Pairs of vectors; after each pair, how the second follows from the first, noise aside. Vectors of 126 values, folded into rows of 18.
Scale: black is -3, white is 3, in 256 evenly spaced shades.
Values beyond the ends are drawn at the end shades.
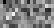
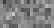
shrunk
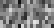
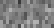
shrunk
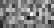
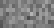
shrunk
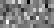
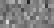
shrunk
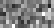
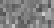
shrunk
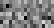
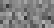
shrunk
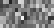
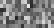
wrapped around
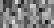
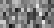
wrapped around
